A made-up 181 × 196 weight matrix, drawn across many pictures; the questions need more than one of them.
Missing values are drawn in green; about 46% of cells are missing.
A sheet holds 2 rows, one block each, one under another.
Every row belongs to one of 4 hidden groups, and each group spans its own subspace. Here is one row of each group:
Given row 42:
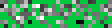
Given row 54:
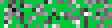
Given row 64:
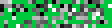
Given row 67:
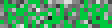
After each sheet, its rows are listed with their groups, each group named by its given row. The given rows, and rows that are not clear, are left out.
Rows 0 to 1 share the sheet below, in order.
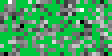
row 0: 67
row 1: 67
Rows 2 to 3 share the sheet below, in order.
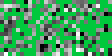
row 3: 54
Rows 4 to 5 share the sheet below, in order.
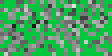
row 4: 64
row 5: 54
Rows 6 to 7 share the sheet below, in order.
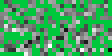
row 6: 54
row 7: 54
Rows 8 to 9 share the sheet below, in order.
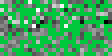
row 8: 67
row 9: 67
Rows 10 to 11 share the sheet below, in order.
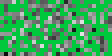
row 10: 54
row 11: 54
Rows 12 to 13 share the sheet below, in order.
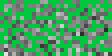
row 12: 64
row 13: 54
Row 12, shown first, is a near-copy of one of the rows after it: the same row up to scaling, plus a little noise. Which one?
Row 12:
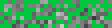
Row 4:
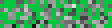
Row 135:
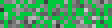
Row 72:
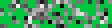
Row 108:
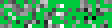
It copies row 108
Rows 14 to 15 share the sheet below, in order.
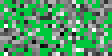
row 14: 54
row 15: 54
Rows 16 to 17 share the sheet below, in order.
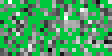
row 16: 67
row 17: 64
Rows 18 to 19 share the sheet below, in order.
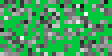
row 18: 54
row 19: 67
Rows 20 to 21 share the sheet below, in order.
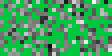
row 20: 54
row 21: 54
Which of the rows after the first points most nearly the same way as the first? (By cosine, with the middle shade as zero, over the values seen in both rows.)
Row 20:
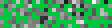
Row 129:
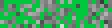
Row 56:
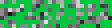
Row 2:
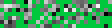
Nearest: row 129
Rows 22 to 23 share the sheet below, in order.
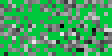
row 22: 64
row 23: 54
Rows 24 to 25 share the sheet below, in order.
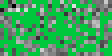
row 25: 67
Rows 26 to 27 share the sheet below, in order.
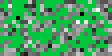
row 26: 42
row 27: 54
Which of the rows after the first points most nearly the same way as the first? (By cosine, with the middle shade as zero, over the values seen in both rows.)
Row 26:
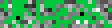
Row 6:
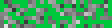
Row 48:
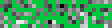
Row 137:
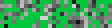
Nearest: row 6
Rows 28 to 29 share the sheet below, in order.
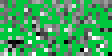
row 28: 64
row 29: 67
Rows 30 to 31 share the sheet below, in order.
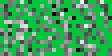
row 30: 67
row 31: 42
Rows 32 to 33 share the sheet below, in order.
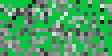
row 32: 67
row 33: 67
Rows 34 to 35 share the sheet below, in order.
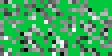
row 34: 64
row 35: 54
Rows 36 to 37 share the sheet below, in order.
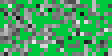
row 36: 42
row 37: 54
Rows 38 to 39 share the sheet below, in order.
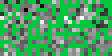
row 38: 67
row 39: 54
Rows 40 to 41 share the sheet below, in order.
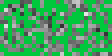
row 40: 54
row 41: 67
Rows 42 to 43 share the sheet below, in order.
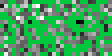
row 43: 54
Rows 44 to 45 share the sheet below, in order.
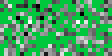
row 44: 42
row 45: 67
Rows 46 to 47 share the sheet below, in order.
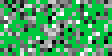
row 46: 54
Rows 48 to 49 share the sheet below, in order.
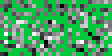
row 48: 64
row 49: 42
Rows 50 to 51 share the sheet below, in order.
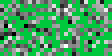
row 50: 67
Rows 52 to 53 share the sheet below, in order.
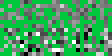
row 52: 64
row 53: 42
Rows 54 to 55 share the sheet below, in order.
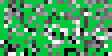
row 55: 67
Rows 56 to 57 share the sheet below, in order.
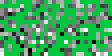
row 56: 67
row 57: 67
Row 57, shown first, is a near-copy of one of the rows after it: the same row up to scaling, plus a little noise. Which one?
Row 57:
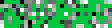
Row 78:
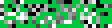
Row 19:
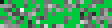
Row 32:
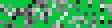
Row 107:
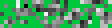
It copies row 19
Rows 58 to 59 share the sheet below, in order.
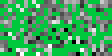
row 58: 42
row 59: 54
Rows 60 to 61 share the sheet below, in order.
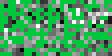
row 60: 54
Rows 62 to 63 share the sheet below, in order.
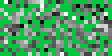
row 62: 67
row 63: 64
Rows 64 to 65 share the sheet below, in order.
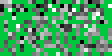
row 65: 42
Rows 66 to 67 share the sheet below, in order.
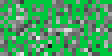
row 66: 42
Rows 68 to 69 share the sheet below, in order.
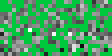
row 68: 54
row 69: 67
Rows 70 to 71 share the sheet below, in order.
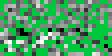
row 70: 64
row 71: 67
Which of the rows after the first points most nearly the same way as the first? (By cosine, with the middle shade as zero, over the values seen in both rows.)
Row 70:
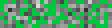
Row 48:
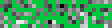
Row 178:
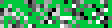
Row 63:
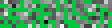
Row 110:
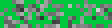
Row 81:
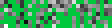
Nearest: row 178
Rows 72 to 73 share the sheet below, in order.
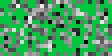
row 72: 64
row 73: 54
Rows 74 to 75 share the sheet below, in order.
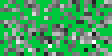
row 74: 54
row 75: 67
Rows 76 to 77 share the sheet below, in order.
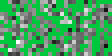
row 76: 67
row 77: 67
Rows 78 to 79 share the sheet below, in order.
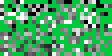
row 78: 67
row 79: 54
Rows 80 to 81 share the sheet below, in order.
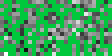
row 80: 54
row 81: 54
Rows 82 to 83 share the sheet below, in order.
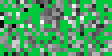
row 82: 67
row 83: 67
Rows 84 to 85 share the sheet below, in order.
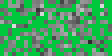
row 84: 67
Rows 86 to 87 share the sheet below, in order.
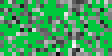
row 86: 67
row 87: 42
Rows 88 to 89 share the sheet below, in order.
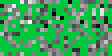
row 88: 67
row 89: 67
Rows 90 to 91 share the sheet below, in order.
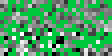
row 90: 67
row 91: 54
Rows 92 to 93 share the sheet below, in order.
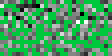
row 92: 42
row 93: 64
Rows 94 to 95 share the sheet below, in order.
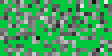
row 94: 54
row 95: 64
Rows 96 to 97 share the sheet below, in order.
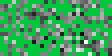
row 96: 54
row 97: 54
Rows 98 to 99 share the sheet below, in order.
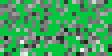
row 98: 54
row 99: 54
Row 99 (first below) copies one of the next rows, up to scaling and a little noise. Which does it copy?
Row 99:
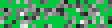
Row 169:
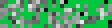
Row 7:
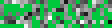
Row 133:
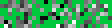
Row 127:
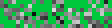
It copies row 7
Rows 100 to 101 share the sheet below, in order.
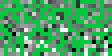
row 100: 54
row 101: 64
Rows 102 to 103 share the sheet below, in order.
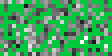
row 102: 67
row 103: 64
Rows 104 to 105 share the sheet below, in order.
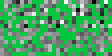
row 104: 54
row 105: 54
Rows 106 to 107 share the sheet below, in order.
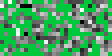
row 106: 67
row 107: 67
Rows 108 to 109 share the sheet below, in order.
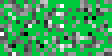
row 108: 64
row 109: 67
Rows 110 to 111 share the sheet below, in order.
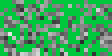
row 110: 42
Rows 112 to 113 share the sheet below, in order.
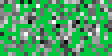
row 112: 42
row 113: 67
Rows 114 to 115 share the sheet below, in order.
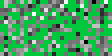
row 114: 54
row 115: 54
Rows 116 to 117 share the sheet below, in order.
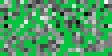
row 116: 54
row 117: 54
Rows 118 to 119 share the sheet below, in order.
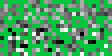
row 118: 54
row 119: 64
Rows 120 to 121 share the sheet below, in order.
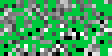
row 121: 54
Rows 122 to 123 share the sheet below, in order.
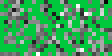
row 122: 54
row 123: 54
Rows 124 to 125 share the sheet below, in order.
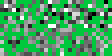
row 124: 42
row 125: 67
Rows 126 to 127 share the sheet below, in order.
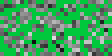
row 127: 54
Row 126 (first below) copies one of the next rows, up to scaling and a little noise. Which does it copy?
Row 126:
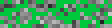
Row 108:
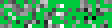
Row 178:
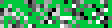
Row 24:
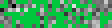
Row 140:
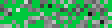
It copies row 140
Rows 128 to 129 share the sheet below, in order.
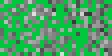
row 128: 54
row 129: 67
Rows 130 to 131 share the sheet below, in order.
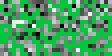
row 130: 64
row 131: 42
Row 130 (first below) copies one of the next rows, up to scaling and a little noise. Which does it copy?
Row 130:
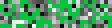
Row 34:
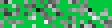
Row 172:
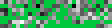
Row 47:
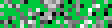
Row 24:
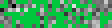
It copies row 172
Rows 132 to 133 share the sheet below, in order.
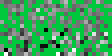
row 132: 67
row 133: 54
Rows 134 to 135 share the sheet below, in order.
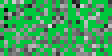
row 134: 54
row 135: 64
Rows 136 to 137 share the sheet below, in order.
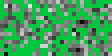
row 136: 42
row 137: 54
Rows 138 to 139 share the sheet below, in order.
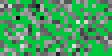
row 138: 42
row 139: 42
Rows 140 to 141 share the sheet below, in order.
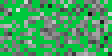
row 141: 64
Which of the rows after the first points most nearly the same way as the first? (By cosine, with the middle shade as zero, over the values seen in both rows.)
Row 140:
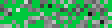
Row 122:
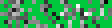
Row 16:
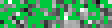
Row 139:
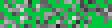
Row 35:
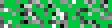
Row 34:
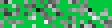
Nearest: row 139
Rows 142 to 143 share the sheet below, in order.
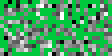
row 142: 67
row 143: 54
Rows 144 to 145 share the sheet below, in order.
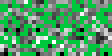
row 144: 64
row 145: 67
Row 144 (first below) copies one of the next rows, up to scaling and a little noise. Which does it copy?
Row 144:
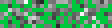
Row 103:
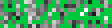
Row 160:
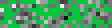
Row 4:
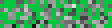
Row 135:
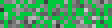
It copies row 135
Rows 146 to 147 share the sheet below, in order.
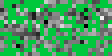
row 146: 64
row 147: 42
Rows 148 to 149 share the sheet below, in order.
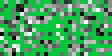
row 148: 42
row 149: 67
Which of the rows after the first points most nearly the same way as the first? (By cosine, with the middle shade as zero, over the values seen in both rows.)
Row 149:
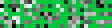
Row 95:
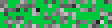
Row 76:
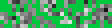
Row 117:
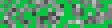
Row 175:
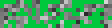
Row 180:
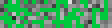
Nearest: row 117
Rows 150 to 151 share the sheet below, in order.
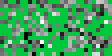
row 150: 67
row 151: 67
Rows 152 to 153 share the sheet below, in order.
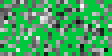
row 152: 54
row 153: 67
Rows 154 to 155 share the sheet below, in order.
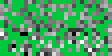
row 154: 67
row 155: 67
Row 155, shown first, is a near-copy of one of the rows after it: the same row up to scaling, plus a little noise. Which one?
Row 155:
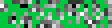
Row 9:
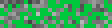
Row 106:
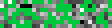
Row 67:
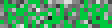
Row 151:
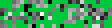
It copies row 106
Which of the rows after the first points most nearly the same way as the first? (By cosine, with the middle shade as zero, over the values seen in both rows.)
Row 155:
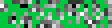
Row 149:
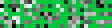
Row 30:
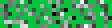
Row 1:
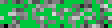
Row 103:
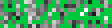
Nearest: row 1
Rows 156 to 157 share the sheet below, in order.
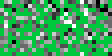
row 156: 67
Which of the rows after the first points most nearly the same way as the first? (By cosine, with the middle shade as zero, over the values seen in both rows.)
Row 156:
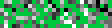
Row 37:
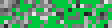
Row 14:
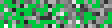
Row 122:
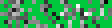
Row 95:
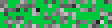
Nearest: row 95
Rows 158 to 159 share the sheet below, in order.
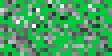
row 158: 67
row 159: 67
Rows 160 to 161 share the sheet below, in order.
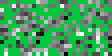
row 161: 67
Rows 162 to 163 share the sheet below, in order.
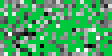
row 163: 42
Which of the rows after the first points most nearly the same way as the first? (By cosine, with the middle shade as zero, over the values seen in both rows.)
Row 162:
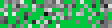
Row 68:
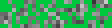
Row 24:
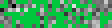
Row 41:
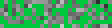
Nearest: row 68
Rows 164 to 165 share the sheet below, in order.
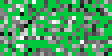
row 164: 42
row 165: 42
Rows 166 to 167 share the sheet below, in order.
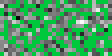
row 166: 42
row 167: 54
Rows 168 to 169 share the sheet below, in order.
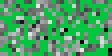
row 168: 64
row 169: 54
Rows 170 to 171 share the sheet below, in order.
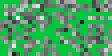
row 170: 42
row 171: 67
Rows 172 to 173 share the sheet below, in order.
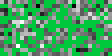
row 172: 64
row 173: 42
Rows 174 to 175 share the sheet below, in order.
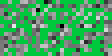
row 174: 64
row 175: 54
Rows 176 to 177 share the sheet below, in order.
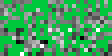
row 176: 64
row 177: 67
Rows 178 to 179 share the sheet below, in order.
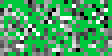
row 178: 64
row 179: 42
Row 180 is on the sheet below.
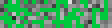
